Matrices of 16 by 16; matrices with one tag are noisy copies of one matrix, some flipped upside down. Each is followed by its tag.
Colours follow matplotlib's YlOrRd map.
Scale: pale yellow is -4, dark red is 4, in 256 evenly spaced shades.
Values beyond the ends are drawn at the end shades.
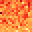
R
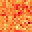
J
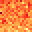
R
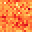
J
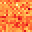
J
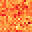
J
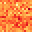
J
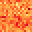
J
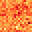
J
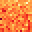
R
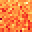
R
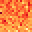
R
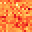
J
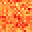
J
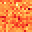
J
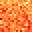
R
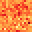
J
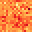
J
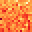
R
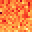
R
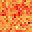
J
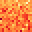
R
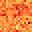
J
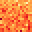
R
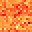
J
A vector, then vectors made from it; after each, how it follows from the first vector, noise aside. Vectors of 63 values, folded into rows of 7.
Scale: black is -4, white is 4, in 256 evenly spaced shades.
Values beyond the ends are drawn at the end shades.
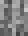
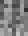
negated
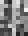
scaled up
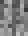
negated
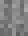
shrunk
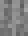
shrunk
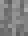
shrunk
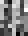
scaled up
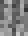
negated
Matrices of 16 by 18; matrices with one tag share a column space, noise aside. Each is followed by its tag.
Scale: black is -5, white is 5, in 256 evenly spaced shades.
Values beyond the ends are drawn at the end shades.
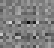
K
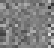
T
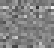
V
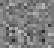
T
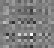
K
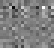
V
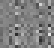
T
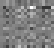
V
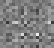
K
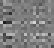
K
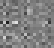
K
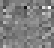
V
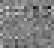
V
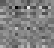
V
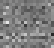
K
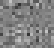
T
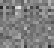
V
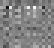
V
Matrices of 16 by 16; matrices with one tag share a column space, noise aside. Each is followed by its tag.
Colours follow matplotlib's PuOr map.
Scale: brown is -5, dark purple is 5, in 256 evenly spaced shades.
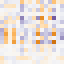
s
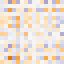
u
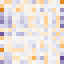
u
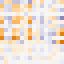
s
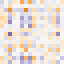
u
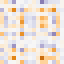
u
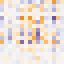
s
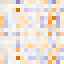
u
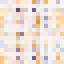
u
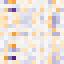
u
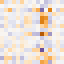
u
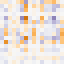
s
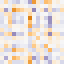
u
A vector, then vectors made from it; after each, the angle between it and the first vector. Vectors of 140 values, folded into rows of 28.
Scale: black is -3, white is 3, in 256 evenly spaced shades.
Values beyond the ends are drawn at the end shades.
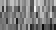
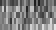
nearly opposite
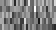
partly aligned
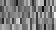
orthogonal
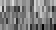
nearly parallel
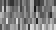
nearly opposite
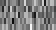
orthogonal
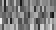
partly opposed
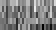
nearly parallel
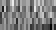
nearly parallel
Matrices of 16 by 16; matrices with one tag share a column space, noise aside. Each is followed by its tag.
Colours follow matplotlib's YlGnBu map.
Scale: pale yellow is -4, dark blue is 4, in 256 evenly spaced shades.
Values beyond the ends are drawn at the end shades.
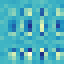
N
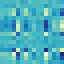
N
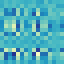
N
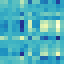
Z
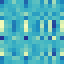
Z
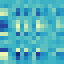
N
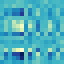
N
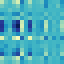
Z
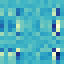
N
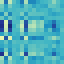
Z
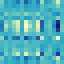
Z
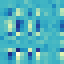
N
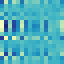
Z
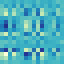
N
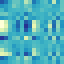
Z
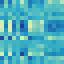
Z
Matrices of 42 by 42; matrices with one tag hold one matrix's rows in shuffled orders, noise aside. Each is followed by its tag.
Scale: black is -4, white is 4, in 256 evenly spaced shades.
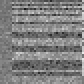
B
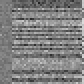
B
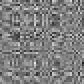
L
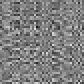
L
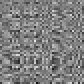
L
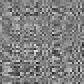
L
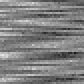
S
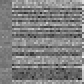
B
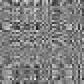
L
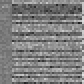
B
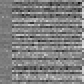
B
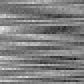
S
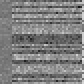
B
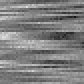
S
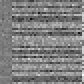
B
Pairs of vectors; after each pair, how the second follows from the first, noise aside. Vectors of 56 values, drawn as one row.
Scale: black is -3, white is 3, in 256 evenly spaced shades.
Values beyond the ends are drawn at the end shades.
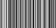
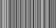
shrunk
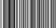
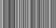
shrunk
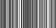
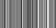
partly zeroed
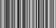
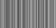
shrunk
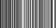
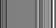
partly zeroed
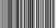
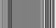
partly zeroed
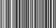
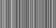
shrunk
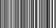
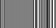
partly zeroed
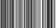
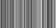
shrunk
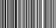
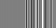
partly zeroed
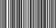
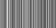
shrunk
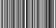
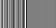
partly zeroed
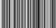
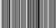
partly zeroed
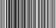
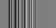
partly zeroed
